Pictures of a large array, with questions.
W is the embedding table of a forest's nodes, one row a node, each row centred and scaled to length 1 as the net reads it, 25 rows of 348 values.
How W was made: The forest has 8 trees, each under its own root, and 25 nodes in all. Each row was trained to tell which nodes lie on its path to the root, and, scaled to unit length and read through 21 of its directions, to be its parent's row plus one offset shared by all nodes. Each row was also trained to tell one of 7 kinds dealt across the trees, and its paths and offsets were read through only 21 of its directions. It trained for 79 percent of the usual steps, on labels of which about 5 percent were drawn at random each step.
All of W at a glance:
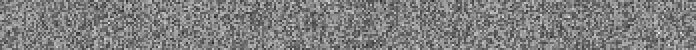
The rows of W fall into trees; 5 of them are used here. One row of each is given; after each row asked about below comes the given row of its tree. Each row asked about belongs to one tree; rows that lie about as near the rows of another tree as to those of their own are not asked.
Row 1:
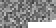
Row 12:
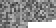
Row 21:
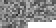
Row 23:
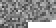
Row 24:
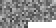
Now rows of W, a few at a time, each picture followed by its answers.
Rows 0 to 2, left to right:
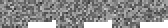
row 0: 24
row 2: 1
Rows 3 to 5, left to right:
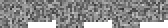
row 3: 1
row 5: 24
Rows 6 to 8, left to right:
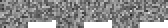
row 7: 23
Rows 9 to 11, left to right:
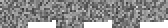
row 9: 24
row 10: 12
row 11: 23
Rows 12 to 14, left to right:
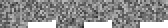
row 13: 23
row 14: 24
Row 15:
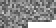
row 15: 23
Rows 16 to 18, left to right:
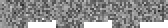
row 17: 23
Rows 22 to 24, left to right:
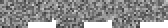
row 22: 24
